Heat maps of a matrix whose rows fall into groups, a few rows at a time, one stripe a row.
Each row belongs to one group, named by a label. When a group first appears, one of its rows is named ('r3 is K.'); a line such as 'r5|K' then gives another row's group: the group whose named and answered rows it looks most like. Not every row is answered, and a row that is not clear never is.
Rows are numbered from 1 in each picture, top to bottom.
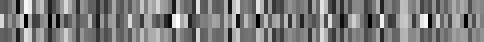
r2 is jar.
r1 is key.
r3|key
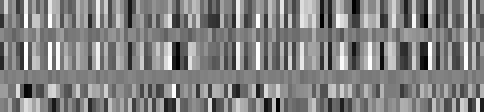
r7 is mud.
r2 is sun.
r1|sun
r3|key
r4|sun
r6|jar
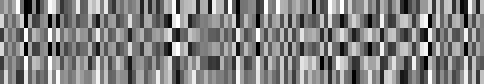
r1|mud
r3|sun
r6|sun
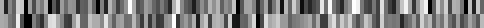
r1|jar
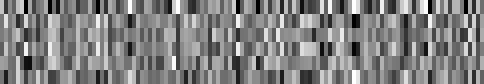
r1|jar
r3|mud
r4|sun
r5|mud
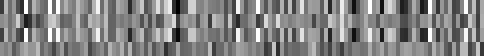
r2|mud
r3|sun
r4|key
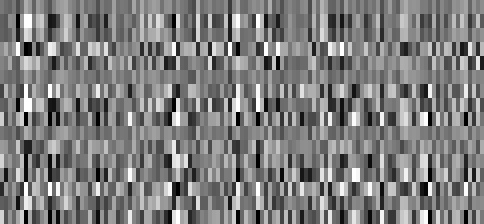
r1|key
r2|key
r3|key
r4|mud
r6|key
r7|sun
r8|key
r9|jar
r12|jar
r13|jar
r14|sun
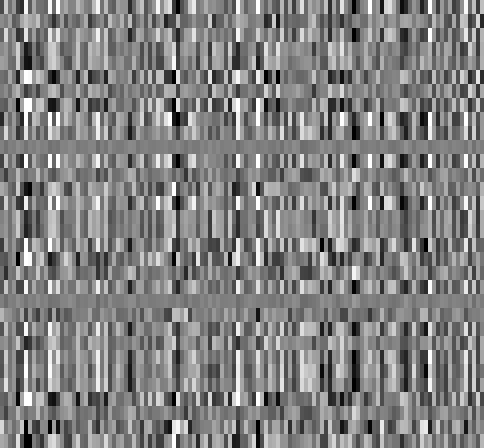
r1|sun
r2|key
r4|mud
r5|mud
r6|key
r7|mud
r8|key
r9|sun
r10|sun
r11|jar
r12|sun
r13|jar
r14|mud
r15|sun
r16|mud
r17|mud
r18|sun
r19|key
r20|jar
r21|sun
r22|jar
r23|jar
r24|sun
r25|mud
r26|sun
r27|sun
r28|sun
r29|key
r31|jar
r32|mud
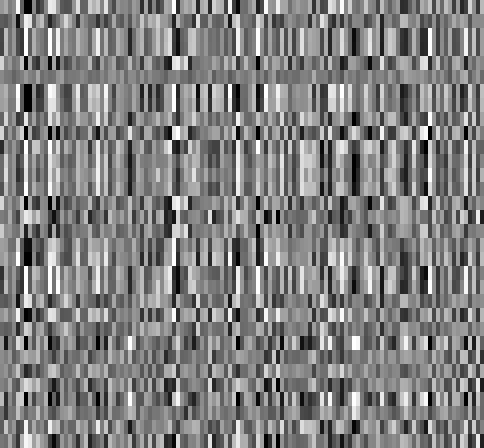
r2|key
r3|sun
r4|sun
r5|jar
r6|key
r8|mud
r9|sun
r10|jar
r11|sun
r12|sun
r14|sun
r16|key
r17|jar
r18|mud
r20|sun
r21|sun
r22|key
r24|key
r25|jar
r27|mud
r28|key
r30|jar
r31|sun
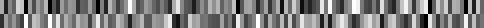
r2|sun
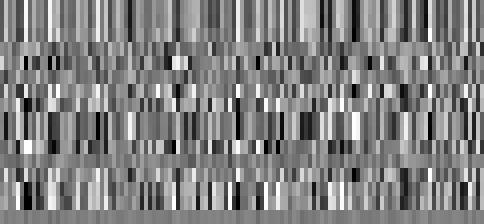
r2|sun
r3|sun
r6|jar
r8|mud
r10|jar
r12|key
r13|sun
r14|mud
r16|jar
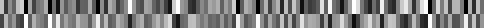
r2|sun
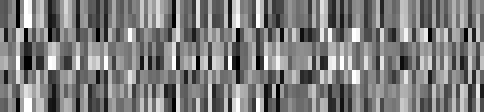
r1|key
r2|key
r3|jar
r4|mud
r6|jar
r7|key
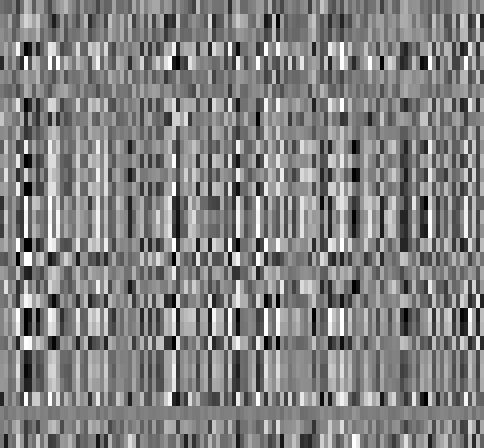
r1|key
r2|key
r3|key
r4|mud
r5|sun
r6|key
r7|key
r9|jar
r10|mud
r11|sun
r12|mud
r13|sun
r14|mud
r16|sun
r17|sun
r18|mud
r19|key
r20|mud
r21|sun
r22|key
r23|mud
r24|mud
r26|mud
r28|mud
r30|jar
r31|mud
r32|jar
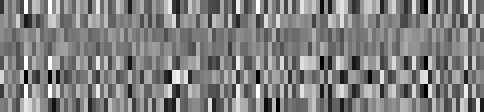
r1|sun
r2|mud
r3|key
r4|key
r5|sun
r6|jar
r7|sun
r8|key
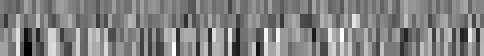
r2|jar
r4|mud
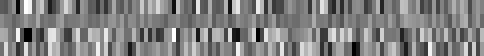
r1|key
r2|key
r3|mud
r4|sun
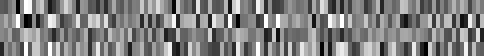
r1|key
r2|mud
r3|key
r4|sun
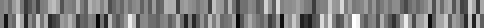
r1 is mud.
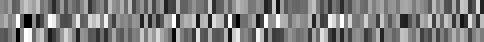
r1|key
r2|mud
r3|key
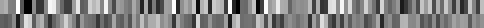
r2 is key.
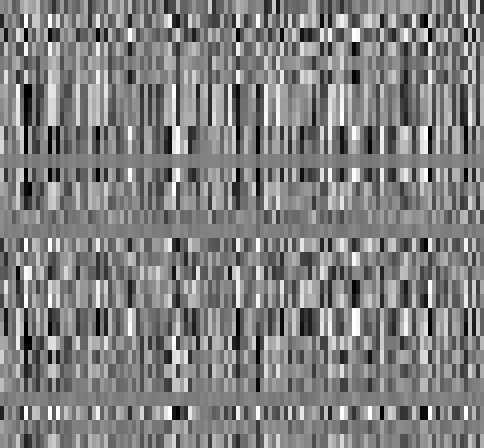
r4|sun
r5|mud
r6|sun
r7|mud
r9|mud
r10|jar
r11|jar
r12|jar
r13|jar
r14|mud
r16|key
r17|jar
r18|sun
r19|jar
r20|key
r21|sun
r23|jar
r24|jar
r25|mud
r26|jar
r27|mud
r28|jar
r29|jar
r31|jar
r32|mud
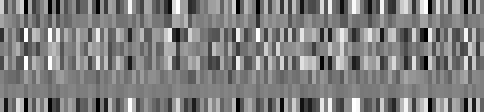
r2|jar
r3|sun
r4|mud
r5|sun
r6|key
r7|jar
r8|jar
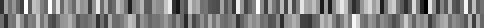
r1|sun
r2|jar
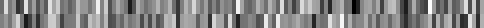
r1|sun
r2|mud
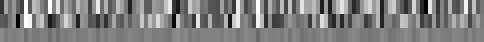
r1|sun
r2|key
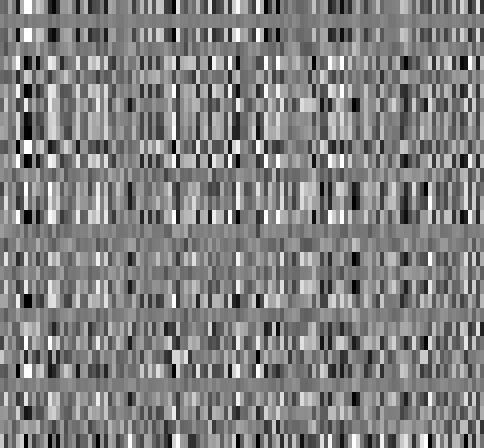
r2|jar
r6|key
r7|mud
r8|sun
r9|mud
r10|mud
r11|key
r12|mud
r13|key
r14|sun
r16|mud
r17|jar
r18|jar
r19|sun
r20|key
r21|sun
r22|mud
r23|jar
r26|jar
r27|key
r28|jar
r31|key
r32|jar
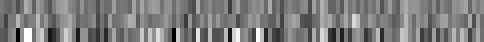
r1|key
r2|jar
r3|key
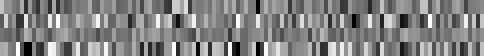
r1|jar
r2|sun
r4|mud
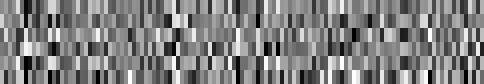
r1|mud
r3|sun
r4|key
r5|mud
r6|jar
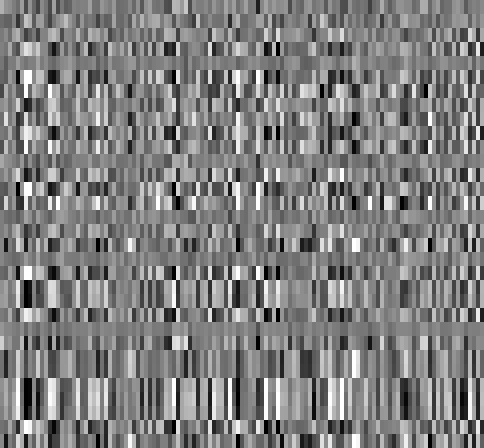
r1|jar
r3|mud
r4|key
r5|jar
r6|key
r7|sun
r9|sun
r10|key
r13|mud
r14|key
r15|sun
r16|key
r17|mud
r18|jar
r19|key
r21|mud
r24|jar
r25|jar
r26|jar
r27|jar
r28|mud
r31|key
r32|jar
